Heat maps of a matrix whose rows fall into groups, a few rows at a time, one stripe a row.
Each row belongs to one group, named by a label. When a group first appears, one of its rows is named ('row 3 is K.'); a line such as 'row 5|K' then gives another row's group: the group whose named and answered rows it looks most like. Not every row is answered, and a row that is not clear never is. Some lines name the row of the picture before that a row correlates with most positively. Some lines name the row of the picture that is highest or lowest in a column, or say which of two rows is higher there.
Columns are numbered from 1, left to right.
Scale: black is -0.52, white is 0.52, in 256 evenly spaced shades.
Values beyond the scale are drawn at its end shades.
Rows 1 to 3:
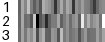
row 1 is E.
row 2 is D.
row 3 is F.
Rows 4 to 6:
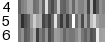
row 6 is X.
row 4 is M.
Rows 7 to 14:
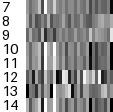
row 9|D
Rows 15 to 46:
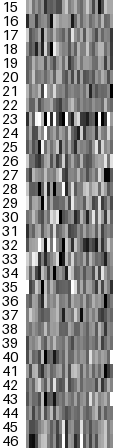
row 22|F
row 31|M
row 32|M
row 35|F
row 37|E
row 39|M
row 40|D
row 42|M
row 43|D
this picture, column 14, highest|23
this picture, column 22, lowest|21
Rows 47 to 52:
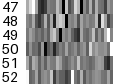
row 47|E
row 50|D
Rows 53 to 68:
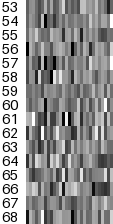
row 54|D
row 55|E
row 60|X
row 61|E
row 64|E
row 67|X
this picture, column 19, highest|65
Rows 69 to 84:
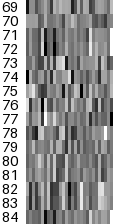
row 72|D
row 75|E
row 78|X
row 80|M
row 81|M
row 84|D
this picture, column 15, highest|74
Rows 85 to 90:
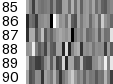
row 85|M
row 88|E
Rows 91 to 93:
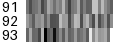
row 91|X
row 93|D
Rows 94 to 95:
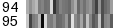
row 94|F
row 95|F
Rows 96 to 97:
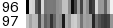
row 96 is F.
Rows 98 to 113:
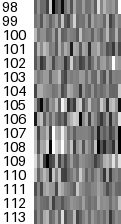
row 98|D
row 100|F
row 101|E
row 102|X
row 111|E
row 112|D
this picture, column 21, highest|108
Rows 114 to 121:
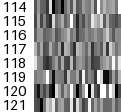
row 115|M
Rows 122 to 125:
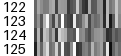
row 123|M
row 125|M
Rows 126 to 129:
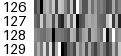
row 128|X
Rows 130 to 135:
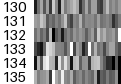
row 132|D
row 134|E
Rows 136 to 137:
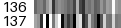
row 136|X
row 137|F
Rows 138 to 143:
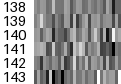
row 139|E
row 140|X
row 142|M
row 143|D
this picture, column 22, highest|143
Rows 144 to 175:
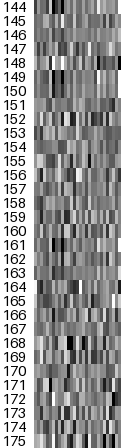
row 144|D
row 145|M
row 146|D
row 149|D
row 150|D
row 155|E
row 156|F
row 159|M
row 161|D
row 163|D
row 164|F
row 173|M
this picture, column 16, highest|164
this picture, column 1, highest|164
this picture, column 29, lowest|148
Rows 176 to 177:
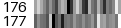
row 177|D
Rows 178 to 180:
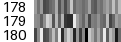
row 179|M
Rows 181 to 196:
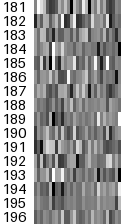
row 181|E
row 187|E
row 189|D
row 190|M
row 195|D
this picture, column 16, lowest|182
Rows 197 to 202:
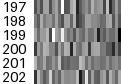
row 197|M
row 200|E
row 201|F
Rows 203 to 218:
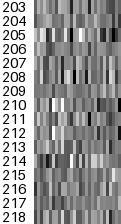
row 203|E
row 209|X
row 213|M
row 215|X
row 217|D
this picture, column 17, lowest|214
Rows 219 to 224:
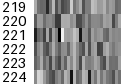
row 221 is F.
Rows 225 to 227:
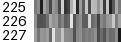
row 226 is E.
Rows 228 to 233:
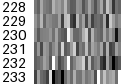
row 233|D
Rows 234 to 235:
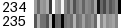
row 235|D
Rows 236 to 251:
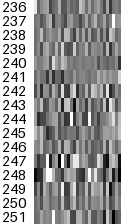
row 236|F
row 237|X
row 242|M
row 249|M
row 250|M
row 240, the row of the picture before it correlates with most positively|234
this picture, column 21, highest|248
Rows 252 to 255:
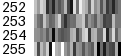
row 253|F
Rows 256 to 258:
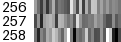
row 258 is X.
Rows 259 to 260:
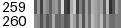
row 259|M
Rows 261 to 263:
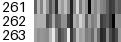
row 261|E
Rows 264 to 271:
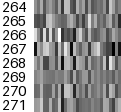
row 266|F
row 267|E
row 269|E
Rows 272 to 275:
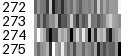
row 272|D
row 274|E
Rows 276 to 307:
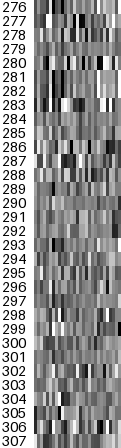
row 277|X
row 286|E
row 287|F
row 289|X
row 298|F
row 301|D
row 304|F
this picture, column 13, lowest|286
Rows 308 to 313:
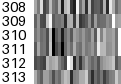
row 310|D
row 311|D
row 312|X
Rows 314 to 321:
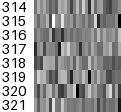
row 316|D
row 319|E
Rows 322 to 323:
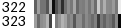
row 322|D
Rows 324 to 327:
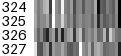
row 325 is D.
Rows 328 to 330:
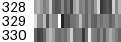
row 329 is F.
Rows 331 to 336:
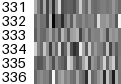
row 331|F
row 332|D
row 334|F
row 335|X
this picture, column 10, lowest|332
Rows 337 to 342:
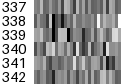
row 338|D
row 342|X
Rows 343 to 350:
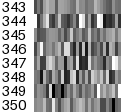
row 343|E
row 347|X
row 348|M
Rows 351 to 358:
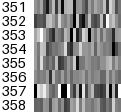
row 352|X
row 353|E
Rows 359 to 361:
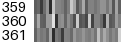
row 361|D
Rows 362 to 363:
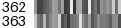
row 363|F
